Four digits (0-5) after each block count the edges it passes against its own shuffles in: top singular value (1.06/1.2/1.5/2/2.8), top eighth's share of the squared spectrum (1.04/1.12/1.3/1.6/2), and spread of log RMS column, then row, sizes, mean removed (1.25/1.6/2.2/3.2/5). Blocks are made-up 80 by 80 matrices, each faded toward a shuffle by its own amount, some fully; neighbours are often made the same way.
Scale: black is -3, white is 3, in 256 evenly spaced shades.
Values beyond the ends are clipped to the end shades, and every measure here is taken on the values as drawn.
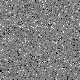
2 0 0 0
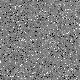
2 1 0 0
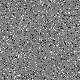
1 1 0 0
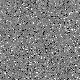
2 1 0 0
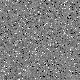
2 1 0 0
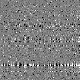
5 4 2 3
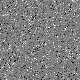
0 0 0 0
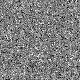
0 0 0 0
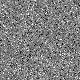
0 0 0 0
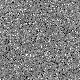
0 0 0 0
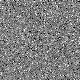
0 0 0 0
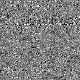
1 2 0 3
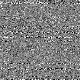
1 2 0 3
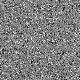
0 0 0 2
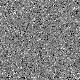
1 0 0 1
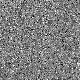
2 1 0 0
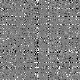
2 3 3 3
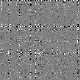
3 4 3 3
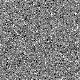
0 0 2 0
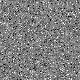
2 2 1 0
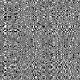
4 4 3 3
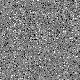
3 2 0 1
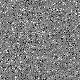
2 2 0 0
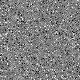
3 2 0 0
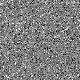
3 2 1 1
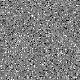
3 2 1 1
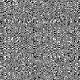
4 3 2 2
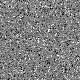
1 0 0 0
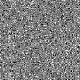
4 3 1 2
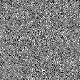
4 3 1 1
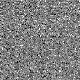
3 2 1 1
